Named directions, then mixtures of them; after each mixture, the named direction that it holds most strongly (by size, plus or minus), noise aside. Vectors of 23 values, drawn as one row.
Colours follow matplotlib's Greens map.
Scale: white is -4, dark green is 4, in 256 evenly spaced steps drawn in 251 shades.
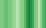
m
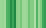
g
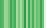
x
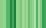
g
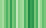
m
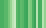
g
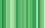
g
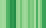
g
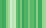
g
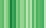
x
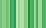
g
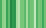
g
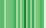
x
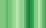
m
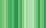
m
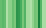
m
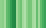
g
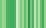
g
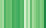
x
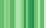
x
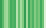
x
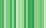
x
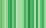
x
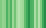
m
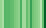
x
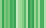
x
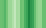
m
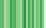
x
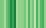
g
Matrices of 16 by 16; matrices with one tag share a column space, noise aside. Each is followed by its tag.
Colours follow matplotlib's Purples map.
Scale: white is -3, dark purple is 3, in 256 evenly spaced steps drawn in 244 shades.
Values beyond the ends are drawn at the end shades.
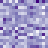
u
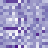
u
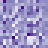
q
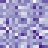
u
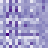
q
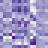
q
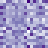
u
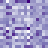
u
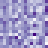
q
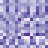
q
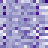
u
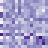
q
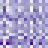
q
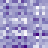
u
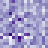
q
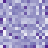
u
